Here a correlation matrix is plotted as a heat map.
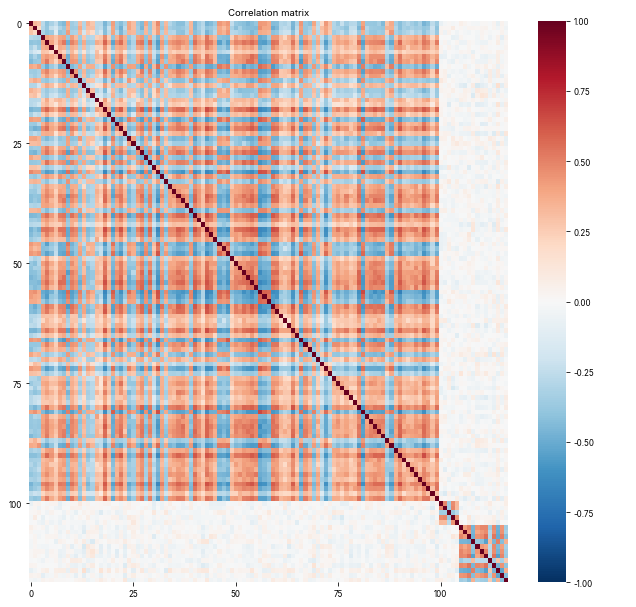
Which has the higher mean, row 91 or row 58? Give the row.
91
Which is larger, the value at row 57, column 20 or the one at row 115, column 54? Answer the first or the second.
the first
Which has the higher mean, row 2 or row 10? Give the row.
10
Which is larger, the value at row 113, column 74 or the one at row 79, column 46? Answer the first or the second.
the first
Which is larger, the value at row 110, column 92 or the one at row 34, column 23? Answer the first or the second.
the second
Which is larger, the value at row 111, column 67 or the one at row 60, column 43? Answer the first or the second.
the second
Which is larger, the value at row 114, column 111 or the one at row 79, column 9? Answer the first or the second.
the second
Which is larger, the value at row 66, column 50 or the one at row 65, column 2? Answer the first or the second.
the second
